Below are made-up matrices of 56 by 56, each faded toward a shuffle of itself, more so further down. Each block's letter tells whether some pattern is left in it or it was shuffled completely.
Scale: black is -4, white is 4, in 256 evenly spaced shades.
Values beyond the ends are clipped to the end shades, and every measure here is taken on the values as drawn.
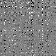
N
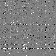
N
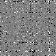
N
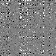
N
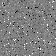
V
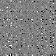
N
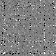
N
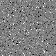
V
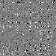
N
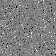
V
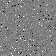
V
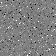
V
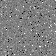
V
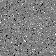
V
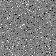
V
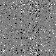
N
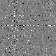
N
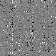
N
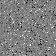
V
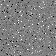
V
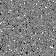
V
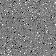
V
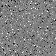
V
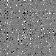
N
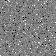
V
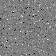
V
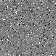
V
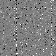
N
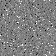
V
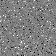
V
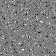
V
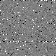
N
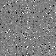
N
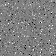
V
